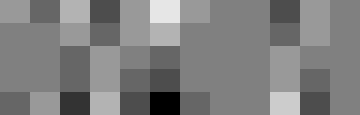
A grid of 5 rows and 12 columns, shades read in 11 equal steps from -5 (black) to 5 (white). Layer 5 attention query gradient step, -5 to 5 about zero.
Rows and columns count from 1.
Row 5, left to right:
-1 1 -3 2 -2 -5 -1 0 0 3 -2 0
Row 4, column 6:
-2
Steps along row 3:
same down up down down up same same up down same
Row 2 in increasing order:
-1 -1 0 0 0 0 0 0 1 1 1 2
